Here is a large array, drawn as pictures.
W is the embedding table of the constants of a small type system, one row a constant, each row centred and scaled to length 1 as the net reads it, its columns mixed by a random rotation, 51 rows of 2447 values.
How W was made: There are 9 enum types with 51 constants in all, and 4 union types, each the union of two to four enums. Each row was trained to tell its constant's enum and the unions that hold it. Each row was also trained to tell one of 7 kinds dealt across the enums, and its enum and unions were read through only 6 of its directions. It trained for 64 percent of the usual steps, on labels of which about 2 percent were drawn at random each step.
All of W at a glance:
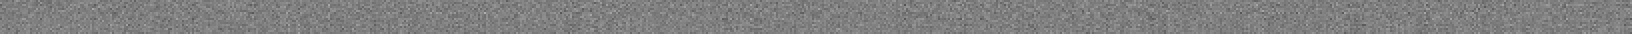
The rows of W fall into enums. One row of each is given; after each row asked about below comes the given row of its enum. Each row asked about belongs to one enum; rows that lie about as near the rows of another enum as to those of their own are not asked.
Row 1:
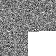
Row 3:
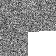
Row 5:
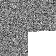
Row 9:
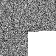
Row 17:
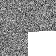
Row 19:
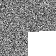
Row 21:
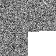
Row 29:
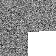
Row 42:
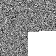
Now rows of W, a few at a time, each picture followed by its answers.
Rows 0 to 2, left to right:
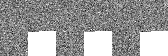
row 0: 19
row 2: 29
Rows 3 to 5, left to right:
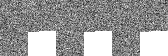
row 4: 42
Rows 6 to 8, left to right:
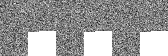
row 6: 21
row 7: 21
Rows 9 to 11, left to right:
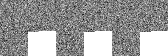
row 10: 29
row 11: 3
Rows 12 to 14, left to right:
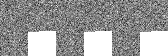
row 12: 1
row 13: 5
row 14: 5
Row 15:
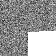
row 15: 5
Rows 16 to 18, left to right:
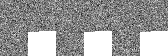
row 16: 42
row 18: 1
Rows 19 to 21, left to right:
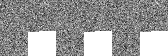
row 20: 19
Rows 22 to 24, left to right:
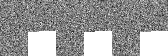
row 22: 5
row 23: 9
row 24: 21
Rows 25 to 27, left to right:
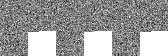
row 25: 29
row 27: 21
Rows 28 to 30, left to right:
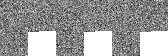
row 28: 21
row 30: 5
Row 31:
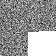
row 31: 9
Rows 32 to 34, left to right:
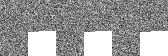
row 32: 5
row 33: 3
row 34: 42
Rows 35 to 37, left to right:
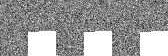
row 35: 42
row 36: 9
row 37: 3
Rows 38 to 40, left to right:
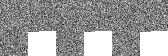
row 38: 29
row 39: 3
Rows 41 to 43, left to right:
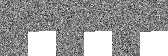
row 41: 1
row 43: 29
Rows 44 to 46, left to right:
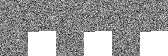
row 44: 42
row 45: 3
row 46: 42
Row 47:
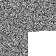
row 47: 5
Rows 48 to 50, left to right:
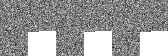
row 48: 29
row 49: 3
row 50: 9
